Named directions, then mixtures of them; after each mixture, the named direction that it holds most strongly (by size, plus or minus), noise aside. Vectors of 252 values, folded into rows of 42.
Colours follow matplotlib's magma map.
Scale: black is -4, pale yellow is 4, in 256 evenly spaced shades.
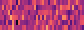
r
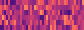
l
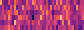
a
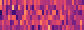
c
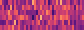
a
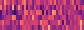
c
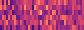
l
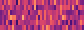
r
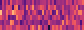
c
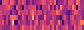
a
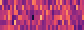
a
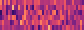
c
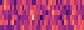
a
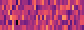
r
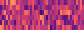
l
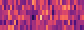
a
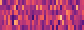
a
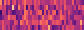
c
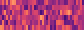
l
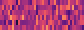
r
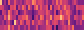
a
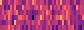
a
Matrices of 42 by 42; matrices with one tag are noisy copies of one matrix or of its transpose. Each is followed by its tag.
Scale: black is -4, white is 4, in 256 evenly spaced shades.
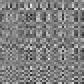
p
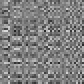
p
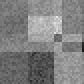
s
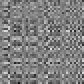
p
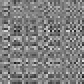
p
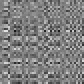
p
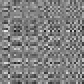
p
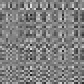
p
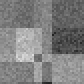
s
